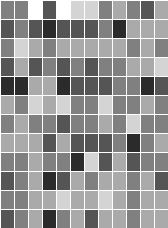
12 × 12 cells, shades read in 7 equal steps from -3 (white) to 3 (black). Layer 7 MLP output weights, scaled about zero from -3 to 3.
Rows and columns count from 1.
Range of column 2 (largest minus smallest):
4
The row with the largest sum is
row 5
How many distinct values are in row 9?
5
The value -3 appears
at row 1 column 3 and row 1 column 5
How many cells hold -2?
11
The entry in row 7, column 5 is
1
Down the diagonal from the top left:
0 0 -1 0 2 0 0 1 -1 0 -1 -1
